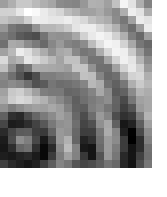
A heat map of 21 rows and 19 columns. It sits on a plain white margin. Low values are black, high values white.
There is an overall slope up to the top. Rings spread out from the bottom left. No row or column stands out.
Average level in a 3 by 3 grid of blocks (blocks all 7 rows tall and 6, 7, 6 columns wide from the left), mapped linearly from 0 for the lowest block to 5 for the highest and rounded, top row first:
5 5 5 / 4 3 4 / 0 2 1
